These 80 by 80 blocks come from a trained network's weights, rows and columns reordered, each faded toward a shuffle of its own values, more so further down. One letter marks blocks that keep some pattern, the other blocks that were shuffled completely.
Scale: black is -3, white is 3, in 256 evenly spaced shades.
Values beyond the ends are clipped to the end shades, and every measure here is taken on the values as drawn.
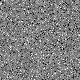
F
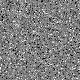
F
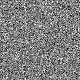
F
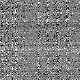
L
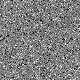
F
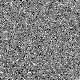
F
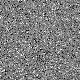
F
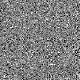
L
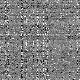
L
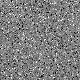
F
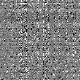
L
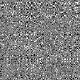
L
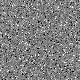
F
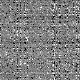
L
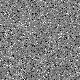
F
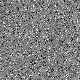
F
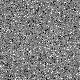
F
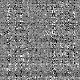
L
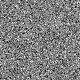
F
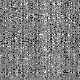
L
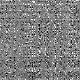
L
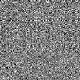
L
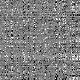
L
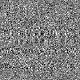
L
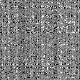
L
